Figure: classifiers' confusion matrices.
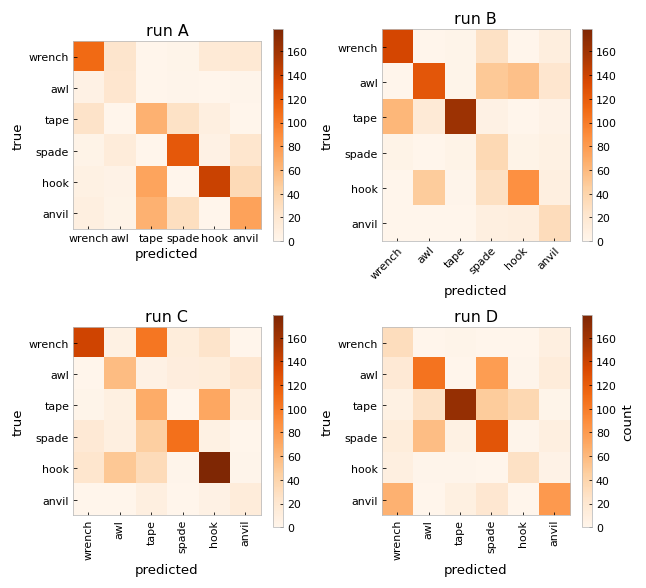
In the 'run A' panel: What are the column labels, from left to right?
wrench, awl, tape, spade, hook, anvil
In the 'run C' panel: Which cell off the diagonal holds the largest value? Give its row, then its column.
wrench, tape
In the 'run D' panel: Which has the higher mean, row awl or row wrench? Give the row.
awl
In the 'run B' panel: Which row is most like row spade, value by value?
anvil
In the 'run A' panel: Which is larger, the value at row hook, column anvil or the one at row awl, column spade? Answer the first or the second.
the first
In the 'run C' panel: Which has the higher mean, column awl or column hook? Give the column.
hook
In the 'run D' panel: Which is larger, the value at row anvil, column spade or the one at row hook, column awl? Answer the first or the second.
the first
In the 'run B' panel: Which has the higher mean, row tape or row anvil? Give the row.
tape
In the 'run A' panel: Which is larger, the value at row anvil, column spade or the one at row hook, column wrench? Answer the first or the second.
the first
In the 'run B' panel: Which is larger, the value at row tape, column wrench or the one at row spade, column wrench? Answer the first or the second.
the first
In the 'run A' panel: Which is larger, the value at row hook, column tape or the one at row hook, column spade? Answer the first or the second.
the first
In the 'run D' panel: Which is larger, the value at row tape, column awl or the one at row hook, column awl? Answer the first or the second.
the first
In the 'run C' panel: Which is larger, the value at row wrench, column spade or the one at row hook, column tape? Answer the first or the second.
the second
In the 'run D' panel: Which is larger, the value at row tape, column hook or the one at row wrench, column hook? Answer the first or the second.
the first
